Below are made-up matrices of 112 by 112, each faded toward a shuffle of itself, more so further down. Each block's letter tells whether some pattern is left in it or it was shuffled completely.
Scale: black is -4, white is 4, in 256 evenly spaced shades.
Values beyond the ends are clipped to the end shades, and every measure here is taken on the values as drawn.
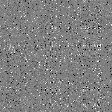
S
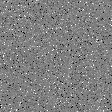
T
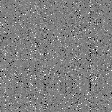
S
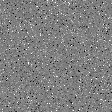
T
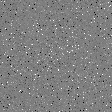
T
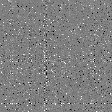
S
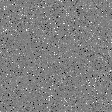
T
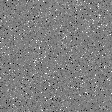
T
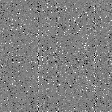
S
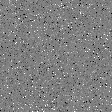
T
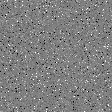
T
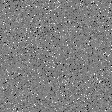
T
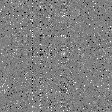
S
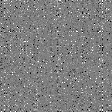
S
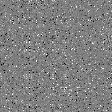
S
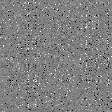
S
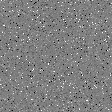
T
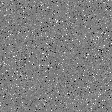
T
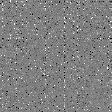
S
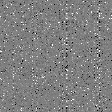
S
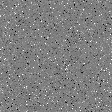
T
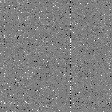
S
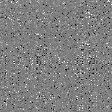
S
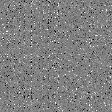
S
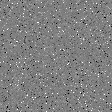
T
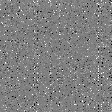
S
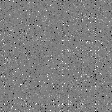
S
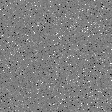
T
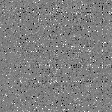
S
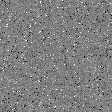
T
